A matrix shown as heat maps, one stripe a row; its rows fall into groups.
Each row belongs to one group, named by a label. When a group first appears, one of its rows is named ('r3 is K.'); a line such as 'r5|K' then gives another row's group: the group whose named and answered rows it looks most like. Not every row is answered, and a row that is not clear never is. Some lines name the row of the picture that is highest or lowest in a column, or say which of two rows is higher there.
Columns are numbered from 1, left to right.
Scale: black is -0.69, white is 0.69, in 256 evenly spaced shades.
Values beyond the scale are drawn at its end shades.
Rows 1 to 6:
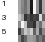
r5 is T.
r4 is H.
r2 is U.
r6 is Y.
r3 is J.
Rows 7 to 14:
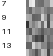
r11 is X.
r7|H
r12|H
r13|T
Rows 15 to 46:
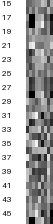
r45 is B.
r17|Y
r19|B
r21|H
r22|Y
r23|T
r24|Y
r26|Y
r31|B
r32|Y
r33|T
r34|J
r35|B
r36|T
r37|J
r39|J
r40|J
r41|X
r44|B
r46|Y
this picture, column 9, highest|21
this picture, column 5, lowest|37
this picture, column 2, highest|21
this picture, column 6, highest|18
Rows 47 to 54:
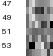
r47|H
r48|H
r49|H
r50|B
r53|Y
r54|T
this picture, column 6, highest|53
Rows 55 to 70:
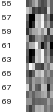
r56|J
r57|Y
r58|Y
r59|T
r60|Y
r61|B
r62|Y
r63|Y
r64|H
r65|Y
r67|U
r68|T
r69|J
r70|Y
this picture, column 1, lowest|59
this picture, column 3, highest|64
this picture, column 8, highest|56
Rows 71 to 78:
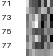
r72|U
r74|B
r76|B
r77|H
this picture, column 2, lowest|71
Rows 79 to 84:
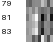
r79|T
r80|B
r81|B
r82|B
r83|B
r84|U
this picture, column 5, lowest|84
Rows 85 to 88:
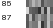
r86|J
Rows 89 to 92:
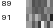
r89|J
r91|B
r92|U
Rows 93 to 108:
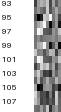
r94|X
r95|Y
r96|B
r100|U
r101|H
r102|T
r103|H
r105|Y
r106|J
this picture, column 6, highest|95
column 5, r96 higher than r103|Yes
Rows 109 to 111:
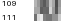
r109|U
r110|U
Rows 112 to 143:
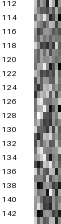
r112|U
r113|J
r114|B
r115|U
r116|Y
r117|X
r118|J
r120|T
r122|J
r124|Y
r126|H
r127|B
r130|J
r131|Y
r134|B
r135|Y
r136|U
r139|U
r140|H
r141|H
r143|U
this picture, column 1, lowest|125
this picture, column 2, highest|128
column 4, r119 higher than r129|Yes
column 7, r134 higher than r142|Yes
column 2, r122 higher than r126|No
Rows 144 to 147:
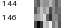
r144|T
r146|B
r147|Y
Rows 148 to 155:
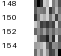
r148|Y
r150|T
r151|J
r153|J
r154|B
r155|B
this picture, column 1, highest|153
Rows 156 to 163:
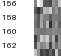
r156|H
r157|Y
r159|X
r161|T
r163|J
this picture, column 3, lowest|163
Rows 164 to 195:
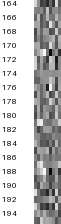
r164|J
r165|X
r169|T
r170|U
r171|B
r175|T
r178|U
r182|Y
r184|J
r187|H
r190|X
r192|T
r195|T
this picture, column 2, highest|181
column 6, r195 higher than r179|Yes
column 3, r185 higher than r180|Yes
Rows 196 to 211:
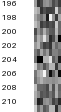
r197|J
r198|U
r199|J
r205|U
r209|J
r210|Y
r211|U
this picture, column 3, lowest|204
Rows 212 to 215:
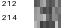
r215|J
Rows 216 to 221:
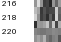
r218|J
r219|T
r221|B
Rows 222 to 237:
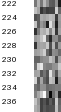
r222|B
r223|J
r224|T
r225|U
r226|T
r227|B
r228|T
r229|B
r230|T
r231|H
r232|U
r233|U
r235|B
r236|J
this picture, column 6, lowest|235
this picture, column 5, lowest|225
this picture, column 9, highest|231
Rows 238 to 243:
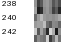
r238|Y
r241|B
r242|U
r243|X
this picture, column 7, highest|242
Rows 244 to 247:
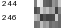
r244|H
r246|J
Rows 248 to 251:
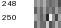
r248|B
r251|X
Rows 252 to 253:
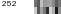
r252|T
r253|U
